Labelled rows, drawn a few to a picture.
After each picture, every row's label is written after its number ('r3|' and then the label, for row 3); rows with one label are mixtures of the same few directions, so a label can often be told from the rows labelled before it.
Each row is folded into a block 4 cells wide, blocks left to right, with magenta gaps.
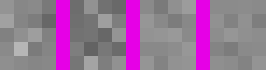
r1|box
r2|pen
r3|pen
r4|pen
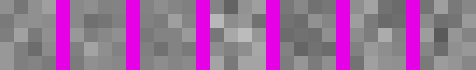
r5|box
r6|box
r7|pen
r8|pen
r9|pen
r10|box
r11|box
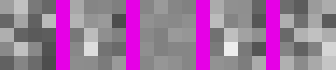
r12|pen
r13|box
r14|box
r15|box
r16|pen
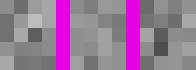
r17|box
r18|pen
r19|box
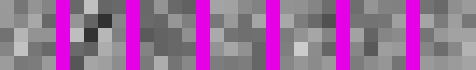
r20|box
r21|box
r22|pen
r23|pen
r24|box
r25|box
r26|pen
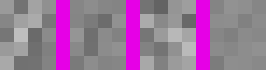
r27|box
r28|box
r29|pen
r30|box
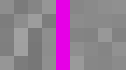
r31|box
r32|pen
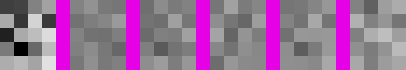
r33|pen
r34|pen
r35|pen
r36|box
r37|pen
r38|pen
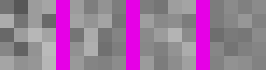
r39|pen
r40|box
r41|pen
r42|pen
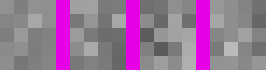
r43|box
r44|pen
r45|pen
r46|box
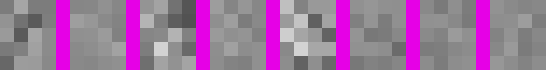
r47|box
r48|pen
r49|box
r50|pen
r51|pen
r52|pen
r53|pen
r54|box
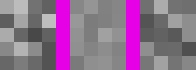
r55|pen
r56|box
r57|pen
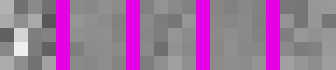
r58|box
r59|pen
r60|box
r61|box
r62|pen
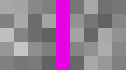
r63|pen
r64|box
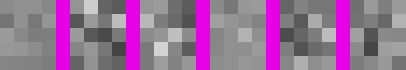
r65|pen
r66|pen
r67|box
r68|pen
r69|pen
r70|box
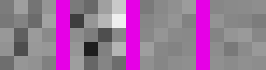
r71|box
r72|box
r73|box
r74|pen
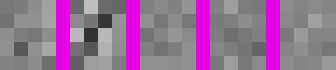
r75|box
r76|box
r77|pen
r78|pen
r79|box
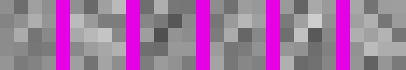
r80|box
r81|pen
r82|box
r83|box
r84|box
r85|pen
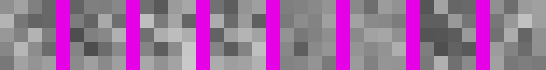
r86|box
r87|pen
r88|pen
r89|pen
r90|box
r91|pen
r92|pen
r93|box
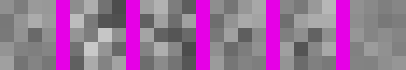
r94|box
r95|box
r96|pen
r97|box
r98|box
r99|box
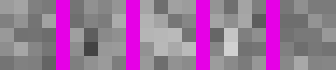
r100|pen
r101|box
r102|pen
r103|box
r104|pen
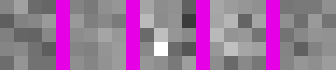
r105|pen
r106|pen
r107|box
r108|pen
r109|pen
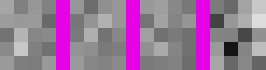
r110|box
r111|box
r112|pen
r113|box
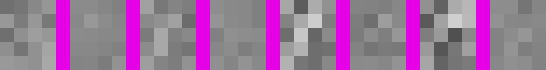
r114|pen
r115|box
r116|box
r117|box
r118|box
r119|pen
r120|box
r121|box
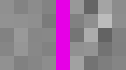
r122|box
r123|box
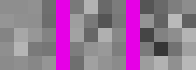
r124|box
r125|box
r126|pen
